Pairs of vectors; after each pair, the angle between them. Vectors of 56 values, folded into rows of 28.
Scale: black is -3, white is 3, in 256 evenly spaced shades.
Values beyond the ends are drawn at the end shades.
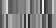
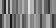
orthogonal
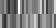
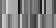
nearly opposite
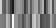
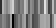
nearly opposite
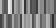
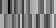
nearly opposite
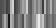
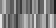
orthogonal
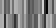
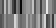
partly opposed
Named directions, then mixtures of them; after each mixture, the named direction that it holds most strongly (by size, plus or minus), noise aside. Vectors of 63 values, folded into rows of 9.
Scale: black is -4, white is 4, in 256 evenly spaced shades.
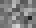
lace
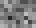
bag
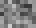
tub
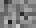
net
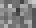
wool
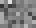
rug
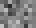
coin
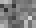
lace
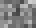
wool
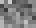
tub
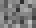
wool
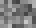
tub
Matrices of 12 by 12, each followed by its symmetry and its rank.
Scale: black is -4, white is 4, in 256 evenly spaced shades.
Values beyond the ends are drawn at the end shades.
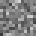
neither, full rank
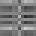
neither, rank one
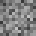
symmetric, full rank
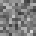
neither, full rank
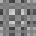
symmetric, rank one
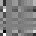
neither, rank one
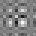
symmetric, rank one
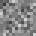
symmetric, full rank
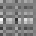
neither, rank one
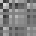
symmetric, rank one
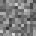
neither, full rank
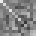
symmetric, full rank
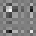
symmetric, rank one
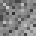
symmetric, full rank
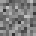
neither, full rank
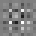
symmetric, rank one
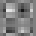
neither, rank one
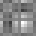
symmetric, rank one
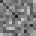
symmetric, full rank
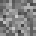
neither, full rank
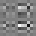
neither, rank one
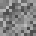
symmetric, full rank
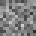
neither, full rank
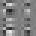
neither, rank one
